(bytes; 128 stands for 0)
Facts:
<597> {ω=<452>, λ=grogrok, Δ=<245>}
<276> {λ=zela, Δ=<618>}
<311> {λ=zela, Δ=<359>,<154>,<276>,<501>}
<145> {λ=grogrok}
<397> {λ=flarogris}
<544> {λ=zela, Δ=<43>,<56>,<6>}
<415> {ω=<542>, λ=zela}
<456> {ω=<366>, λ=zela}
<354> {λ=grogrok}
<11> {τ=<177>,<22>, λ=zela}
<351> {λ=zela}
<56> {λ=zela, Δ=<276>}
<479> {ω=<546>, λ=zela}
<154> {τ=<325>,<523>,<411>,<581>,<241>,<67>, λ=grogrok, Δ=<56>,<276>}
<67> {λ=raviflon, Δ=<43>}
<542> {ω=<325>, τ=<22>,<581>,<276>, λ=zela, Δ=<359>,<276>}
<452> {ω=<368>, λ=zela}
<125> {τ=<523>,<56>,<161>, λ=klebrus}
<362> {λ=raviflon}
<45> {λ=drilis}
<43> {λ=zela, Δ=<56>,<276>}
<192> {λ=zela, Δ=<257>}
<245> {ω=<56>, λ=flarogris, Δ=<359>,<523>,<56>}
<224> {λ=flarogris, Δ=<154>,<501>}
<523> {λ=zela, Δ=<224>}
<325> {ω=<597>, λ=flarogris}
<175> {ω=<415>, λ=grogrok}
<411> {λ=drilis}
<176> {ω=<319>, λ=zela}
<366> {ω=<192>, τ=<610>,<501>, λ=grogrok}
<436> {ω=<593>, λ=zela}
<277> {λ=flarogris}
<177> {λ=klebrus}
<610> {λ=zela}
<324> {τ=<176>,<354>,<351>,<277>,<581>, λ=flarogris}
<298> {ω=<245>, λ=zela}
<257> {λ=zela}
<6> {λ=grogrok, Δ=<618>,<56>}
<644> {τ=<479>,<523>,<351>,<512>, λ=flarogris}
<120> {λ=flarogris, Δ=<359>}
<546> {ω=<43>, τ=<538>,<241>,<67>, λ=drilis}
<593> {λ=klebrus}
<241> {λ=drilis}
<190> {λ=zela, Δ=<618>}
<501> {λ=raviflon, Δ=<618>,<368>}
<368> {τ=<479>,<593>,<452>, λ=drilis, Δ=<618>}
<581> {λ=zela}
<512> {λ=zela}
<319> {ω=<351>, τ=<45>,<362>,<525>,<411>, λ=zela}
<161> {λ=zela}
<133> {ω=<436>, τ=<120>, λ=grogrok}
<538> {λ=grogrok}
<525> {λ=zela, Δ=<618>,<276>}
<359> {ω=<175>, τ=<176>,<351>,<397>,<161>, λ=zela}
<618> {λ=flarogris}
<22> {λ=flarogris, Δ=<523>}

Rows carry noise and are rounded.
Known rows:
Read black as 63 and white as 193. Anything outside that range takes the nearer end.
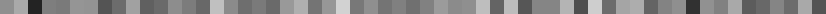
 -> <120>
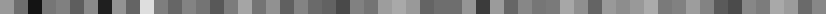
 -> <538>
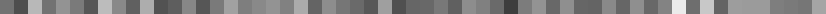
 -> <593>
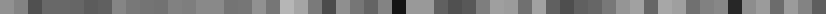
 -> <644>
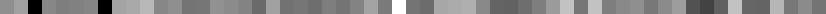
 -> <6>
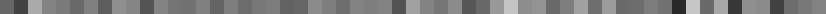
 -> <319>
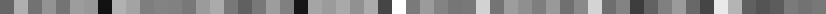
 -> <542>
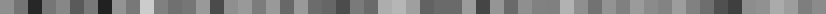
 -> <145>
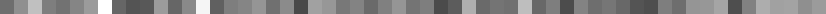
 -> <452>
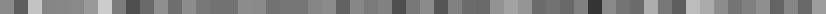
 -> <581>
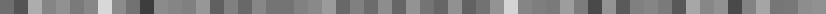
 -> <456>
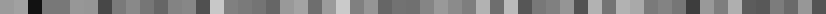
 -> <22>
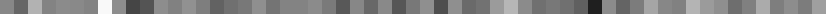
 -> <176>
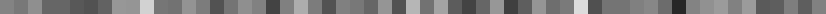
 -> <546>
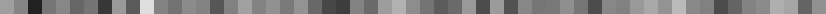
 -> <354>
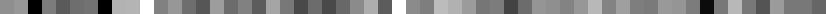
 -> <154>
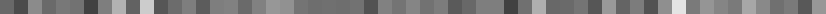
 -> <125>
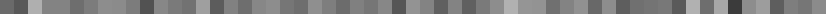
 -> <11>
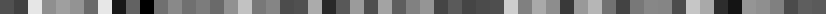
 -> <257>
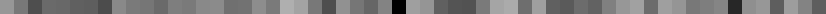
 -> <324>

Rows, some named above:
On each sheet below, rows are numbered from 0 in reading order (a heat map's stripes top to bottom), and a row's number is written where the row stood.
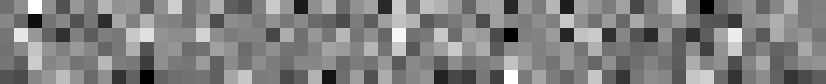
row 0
<359>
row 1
<133>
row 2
<368>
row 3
<43>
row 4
<436>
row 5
<192>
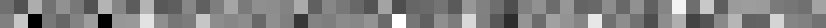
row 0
<593>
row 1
<597>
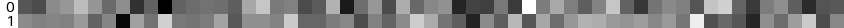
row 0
<192>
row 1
<175>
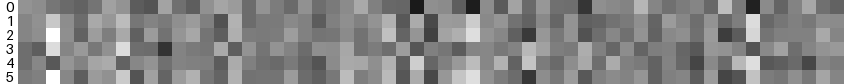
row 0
<325>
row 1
<523>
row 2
<56>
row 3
<610>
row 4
<525>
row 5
<276>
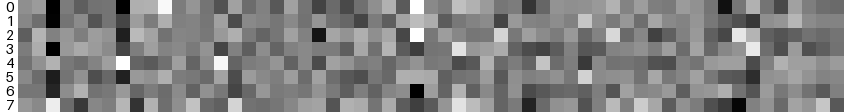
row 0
<154>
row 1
<133>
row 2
<542>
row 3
<67>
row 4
<452>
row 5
<366>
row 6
<362>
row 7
<618>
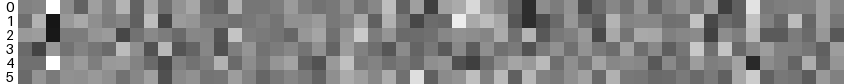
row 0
<56>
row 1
<501>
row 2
<22>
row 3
<177>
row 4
<415>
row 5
<190>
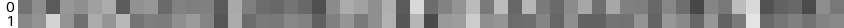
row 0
<525>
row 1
<523>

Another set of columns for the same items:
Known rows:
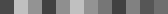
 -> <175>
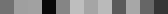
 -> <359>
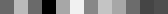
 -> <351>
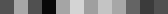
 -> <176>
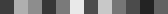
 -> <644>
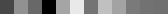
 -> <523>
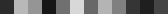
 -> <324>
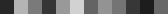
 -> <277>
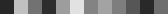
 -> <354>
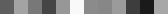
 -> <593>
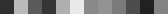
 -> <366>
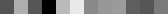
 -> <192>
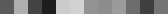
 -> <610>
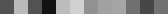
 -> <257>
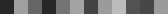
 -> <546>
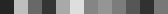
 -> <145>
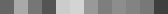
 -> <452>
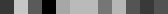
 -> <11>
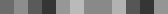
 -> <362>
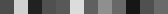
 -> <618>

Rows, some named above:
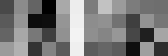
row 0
<523>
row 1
<525>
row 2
<593>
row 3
<368>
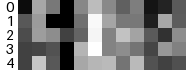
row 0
<22>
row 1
<276>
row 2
<125>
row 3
<56>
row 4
<11>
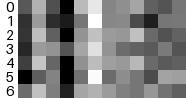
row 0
<192>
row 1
<6>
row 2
<581>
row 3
<597>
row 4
<581>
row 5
<154>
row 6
<415>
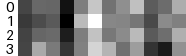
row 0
<67>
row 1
<43>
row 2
<67>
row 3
<177>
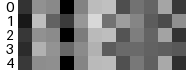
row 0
<542>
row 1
<538>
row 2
<542>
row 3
<325>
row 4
<542>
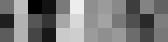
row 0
<190>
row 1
<133>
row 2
<610>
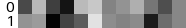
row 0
<319>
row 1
<501>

